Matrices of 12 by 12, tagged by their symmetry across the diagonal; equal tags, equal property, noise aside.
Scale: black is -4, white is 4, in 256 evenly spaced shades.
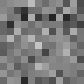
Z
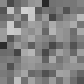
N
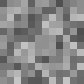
N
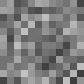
N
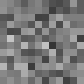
Z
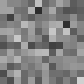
Z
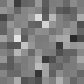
N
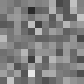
Z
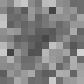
N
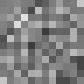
N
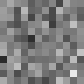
Z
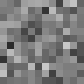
N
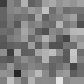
Z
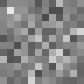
N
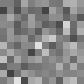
Z
